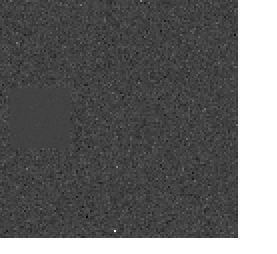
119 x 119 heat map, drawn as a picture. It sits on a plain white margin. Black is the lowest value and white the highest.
The middle left is the calmest part. An odd patch, calmer than its surroundings, sits in the middle left. No single row or column stands out from its neighbours. No regular stripes run through it. The texture is fine-grained noise. Neither half mirrors the other. There is no overall slope.
